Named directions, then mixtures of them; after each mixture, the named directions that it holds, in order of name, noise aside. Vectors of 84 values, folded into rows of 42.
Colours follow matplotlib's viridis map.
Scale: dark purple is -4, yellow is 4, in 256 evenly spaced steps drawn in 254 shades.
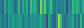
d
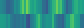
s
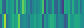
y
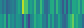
d, s, y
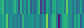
d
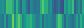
d, s, y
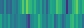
d, s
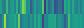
y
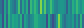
d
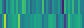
y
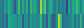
d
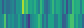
d, s, y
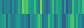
d, s, y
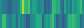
s, y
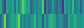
y
